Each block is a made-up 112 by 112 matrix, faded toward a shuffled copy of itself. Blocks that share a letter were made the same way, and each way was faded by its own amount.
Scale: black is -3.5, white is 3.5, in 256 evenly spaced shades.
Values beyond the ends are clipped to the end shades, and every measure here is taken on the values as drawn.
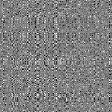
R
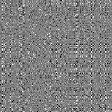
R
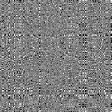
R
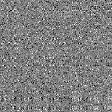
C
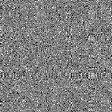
C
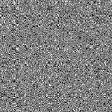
C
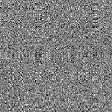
C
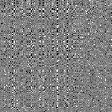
R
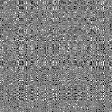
R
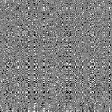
R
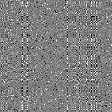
R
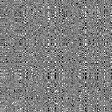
R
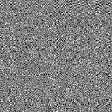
C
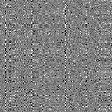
R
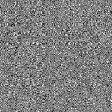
C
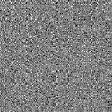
C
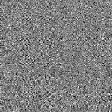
C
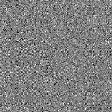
C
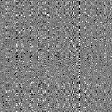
R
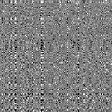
R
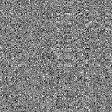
C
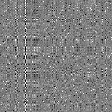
R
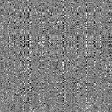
R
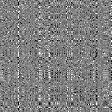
R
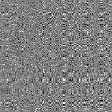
R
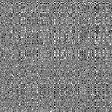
R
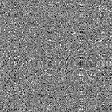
C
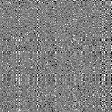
R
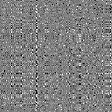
R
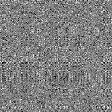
C
